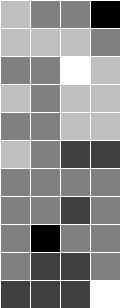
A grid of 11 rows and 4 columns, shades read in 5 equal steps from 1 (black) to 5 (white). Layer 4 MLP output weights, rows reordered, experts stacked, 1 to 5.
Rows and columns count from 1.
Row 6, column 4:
2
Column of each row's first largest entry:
1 1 3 1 3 1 1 1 1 1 4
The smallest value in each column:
2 1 2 1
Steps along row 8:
same down up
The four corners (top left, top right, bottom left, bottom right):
4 1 2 5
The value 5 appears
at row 3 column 3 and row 11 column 4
